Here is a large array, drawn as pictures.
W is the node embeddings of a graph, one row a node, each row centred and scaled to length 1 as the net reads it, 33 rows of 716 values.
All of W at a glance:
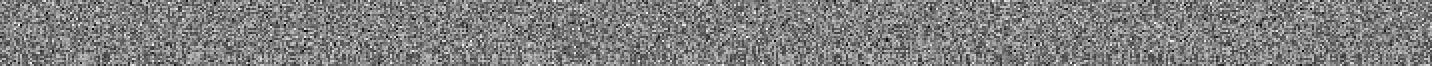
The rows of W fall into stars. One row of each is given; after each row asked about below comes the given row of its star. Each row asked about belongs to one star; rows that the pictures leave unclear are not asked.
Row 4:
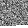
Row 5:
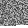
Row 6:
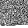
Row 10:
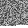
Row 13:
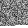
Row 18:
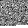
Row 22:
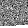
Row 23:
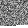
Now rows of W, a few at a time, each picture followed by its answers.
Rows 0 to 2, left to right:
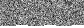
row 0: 22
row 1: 4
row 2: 6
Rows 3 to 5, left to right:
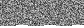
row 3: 5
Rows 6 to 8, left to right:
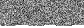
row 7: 18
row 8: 22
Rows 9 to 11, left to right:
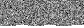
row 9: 5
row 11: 23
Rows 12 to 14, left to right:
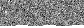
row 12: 13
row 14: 6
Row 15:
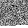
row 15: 13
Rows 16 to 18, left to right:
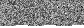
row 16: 6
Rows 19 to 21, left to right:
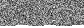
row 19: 13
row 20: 5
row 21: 22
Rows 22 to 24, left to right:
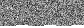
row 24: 13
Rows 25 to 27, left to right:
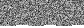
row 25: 10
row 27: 23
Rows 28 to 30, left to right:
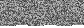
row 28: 18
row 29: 4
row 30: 18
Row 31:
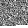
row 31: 23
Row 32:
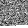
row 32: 4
